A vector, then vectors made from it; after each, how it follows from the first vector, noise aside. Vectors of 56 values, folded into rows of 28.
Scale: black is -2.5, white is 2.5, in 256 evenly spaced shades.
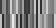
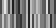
wrapped around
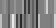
partly zeroed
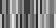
copied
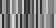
copied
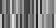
copied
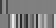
partly zeroed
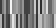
copied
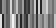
copied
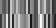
wrapped around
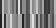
wrapped around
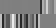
partly zeroed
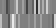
partly zeroed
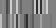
partly zeroed
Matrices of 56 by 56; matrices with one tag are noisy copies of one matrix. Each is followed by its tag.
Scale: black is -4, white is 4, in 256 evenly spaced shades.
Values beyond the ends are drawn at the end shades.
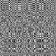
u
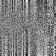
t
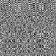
u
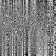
t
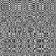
u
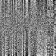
t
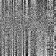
t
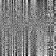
t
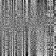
t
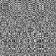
u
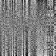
t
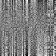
t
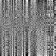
t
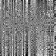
t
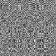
u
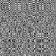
u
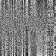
t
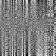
t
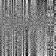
t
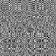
u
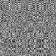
u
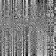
t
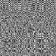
u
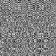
u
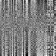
t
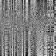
t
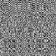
u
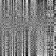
t
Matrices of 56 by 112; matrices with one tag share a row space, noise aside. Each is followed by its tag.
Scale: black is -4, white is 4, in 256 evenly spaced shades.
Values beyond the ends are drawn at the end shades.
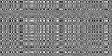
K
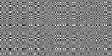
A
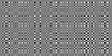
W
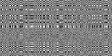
K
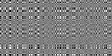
A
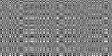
K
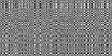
W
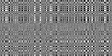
W
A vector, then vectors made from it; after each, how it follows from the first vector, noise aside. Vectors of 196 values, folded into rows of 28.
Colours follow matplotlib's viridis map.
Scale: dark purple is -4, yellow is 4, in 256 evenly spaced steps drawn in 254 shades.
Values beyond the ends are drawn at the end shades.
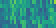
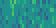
partly zeroed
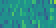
partly zeroed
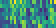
scaled up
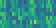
wrapped around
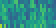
reversed
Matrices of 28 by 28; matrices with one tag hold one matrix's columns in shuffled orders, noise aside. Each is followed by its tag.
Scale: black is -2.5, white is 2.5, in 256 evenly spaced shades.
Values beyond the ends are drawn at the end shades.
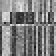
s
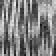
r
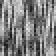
r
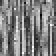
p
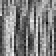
p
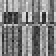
s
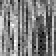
p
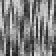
r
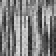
p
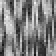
r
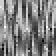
r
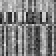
s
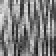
r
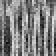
p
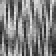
r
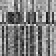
s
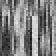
p
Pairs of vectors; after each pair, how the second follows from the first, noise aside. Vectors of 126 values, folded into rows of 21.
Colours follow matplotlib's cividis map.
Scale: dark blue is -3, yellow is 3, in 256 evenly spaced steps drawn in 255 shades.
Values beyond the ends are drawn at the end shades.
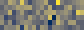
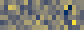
wrapped around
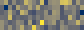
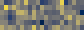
sign-scrambled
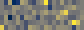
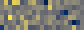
negated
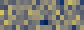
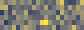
negated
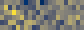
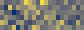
negated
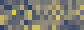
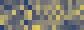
copied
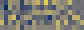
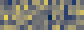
wrapped around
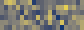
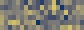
wrapped around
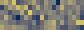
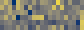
sign-scrambled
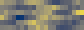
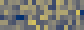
sign-scrambled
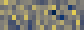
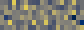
wrapped around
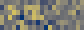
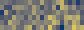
wrapped around
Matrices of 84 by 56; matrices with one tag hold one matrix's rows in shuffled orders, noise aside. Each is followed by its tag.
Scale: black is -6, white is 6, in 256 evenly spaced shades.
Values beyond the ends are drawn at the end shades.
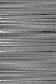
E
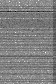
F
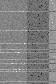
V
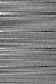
E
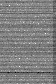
F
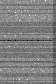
F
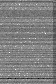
F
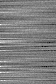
E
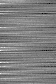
E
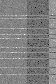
V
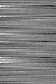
E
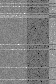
V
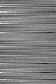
E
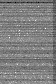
F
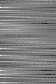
E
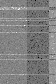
V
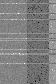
V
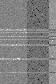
V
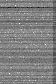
F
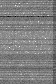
F
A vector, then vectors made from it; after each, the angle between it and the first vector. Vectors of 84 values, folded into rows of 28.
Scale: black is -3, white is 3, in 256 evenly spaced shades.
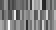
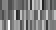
nearly parallel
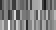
nearly parallel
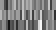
partly opposed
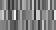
partly aligned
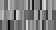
nearly opposite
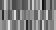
nearly parallel
